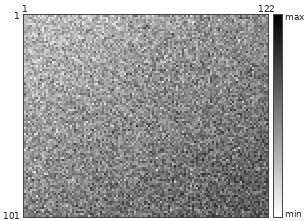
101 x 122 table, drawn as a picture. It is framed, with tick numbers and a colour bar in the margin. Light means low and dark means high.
Stripes: none. Ninth with the lowest average: top left. Ninth with the highest average: bottom right. Mirror symmetry: none. Slope: up to the bottom right.
